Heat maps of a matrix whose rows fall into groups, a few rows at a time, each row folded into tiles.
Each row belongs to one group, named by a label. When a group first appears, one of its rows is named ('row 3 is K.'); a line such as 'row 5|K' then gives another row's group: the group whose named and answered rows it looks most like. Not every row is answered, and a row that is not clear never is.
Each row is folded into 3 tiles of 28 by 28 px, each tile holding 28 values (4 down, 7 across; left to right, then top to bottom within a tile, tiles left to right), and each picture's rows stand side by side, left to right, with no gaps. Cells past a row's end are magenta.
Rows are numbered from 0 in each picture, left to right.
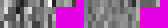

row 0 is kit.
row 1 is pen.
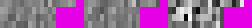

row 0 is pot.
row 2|pen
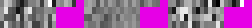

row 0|kit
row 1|pot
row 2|pen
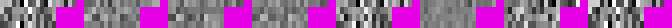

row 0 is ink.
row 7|ink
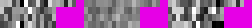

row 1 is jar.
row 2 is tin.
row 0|ink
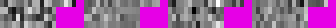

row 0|kit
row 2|jar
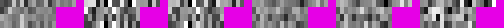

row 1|ink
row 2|ink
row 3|tin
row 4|tin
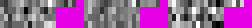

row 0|jar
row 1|kit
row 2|tin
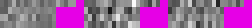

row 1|jar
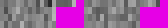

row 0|pen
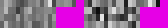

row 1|kit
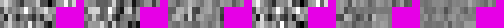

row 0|tin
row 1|tin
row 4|pot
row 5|jar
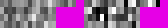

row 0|jar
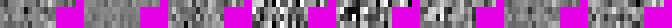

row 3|ink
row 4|kit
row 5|pen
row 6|jar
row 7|tin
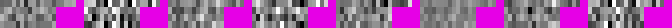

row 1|ink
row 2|jar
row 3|tin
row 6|jar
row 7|ink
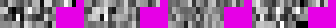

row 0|kit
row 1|pen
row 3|tin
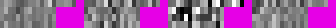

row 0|kit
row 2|kit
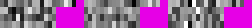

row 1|tin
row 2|ink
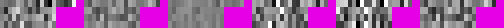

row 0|pen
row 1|kit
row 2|pen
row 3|ink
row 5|kit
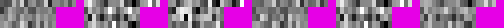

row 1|tin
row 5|tin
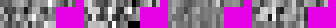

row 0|jar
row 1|tin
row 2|kit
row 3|pen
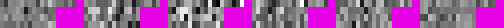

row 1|tin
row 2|pen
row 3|kit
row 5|pot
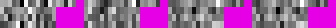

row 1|kit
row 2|jar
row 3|jar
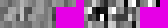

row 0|pen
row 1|kit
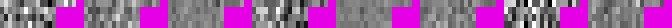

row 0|tin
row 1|jar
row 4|jar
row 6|ink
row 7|kit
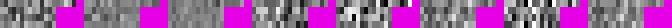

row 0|kit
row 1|pot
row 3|tin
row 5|jar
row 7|jar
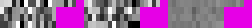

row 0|ink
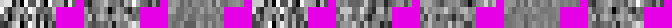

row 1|jar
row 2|pot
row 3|ink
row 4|tin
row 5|tin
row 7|jar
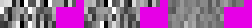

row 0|ink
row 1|ink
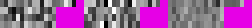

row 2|pen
